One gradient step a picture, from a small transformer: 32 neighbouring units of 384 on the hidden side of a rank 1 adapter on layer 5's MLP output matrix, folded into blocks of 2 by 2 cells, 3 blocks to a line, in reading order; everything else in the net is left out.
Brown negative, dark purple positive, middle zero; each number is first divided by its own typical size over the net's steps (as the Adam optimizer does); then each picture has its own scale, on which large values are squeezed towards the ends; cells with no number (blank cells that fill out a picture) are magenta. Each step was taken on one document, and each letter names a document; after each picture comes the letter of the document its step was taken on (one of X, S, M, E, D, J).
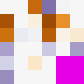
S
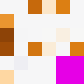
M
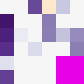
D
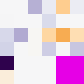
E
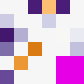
M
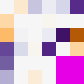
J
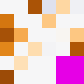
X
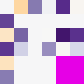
J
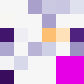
D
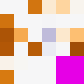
X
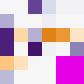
E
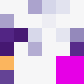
E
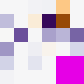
S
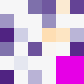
X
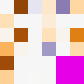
J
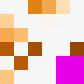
M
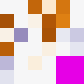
S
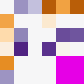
J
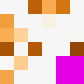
M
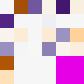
J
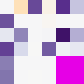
J
